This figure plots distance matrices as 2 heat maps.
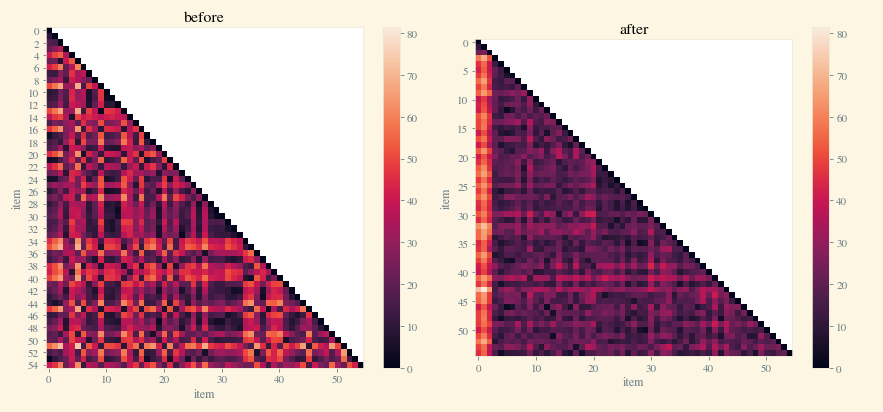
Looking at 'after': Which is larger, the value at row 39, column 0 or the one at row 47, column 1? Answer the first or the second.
the second
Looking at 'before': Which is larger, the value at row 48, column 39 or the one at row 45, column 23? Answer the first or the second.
the first
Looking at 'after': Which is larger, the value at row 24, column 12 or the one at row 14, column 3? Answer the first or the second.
the second
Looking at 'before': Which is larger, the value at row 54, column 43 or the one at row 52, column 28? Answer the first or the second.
the first
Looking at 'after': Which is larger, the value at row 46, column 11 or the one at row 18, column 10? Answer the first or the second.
the first
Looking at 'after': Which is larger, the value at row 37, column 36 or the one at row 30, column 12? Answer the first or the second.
the second
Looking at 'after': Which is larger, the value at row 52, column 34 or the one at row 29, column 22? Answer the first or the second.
the second
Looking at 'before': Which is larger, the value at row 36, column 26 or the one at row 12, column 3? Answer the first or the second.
the first
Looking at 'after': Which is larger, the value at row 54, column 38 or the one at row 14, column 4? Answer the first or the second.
the second
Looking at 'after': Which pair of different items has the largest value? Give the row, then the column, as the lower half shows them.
43, 1
